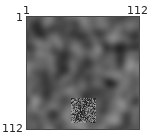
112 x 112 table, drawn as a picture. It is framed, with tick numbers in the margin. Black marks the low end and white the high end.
Odd rows or columns: none. Odd patch: rougher, in the bottom middle. Stripes: none. Mirror symmetry: none. Roughest part: bottom middle.
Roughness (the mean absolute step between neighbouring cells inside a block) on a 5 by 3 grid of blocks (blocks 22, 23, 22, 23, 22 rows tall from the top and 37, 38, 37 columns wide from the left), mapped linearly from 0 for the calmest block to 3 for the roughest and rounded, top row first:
0 0 0 / 0 0 0 / 0 0 0 / 0 2 0 / 0 3 0
